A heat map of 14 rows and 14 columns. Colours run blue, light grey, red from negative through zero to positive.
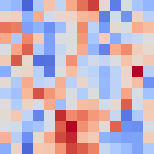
Ninth with the highest average: bottom middle. Average level on the scale: 50%. Slope: none.
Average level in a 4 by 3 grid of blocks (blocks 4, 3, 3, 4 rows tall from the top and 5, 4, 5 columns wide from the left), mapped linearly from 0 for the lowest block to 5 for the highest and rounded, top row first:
120 | 112 | 221 | 150
